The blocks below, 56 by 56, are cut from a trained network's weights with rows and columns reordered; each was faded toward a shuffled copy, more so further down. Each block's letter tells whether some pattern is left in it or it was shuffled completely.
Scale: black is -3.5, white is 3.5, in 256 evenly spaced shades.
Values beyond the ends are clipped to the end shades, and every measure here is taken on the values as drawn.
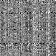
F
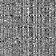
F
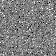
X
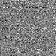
F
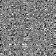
F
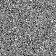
X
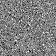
X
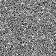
X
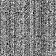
F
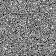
X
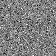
X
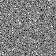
X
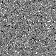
X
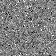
X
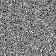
X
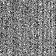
F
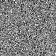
X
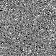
X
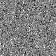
X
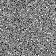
X
